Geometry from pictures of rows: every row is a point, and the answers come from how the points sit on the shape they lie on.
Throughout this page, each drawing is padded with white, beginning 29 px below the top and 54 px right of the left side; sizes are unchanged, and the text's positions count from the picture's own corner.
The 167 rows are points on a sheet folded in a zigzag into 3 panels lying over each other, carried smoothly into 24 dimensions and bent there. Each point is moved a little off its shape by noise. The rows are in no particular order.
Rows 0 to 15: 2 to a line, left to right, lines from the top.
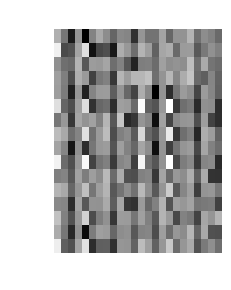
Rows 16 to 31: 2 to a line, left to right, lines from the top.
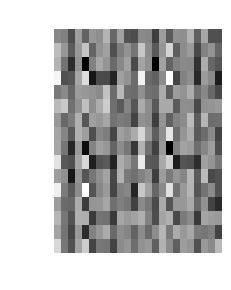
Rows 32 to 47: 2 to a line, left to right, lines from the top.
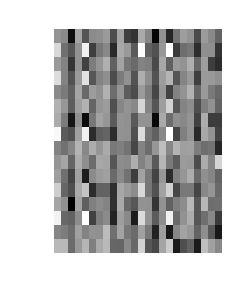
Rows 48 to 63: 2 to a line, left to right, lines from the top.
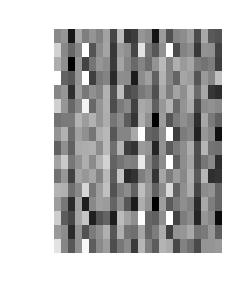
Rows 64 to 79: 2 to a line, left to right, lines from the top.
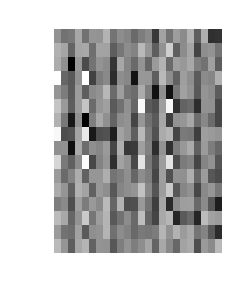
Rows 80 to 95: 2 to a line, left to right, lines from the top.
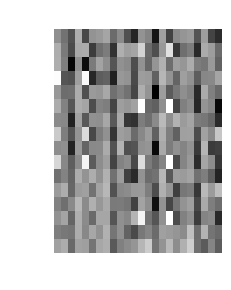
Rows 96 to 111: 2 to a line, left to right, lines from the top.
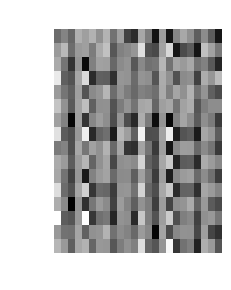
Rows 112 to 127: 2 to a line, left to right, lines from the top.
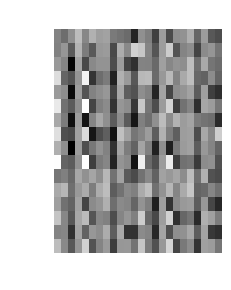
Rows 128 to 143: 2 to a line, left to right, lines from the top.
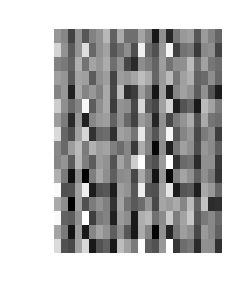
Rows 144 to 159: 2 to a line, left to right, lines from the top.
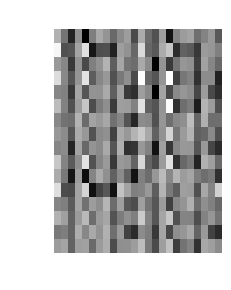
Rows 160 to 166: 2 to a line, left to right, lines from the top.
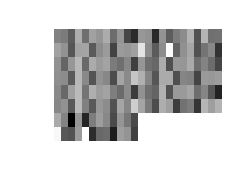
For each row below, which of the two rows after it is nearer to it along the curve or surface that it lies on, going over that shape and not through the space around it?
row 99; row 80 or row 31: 80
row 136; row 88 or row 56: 56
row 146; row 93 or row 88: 93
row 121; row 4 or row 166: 166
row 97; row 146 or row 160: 160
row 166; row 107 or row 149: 107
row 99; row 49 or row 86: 86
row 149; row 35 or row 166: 35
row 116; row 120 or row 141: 120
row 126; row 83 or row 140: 140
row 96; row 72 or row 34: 72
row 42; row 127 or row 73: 73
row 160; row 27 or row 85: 27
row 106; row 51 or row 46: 46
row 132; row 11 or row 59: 59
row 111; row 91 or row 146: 91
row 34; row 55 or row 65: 55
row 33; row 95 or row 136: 95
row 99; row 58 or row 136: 136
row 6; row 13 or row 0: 13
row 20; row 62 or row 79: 62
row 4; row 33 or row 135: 33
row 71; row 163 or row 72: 163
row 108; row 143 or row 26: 143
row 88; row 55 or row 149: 55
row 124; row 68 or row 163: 68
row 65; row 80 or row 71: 80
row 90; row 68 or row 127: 127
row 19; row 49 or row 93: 49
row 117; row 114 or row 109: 114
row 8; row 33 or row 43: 33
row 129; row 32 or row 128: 128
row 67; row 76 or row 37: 37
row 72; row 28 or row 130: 130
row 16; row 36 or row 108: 36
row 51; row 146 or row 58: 58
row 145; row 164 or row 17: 17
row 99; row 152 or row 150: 150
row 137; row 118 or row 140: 140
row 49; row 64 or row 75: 75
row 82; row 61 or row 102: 61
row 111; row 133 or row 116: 133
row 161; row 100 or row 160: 100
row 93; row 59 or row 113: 113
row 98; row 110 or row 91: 110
